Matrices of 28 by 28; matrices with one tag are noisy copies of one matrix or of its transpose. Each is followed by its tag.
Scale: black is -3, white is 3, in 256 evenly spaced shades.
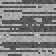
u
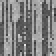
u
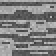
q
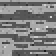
q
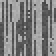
u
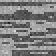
q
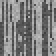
u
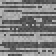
u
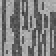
q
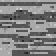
q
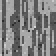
q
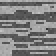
q
